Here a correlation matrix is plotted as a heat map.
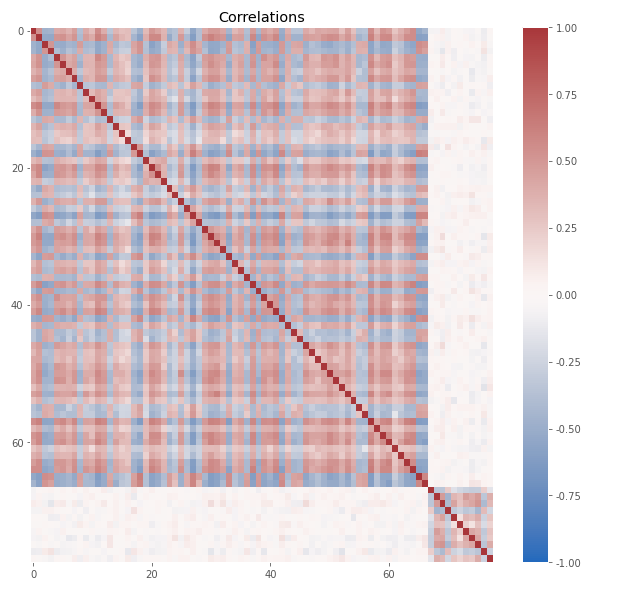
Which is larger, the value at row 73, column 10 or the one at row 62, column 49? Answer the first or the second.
the second
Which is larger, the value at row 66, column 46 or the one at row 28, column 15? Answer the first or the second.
the second
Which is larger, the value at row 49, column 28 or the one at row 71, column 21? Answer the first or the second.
the second
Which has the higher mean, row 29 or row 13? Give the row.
29
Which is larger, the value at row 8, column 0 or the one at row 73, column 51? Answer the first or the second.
the second
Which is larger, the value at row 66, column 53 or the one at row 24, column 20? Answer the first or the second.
the second
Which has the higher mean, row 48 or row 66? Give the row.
48
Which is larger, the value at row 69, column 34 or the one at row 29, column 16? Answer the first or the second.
the second
